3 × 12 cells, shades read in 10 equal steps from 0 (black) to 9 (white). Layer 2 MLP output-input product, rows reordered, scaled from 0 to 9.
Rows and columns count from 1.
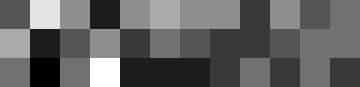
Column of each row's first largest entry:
2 1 4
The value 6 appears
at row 1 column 6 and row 2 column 1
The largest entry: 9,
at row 3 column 4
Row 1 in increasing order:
1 2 3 3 4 5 5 5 5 5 6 8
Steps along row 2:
down up up down up down down same up up same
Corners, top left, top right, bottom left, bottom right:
3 4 4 2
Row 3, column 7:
1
